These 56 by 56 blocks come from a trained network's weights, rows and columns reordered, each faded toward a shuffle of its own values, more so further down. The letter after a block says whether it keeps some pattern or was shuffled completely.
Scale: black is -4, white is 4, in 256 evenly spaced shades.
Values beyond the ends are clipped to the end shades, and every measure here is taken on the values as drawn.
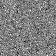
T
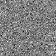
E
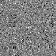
E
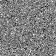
T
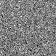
T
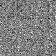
E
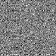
E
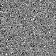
E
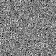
E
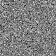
T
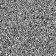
E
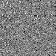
E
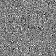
E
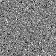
T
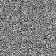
E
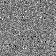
E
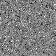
T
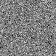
T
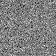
T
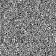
E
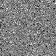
E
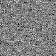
E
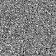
E
